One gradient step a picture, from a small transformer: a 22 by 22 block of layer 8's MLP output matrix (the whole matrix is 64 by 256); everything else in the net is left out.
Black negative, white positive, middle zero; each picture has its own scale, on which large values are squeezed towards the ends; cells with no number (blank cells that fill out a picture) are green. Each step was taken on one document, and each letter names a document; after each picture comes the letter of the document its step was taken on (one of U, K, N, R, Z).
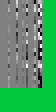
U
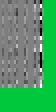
U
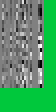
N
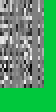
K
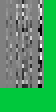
N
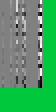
N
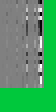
U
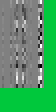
N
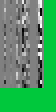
N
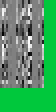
K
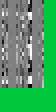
K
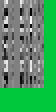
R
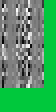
K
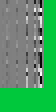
U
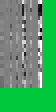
N
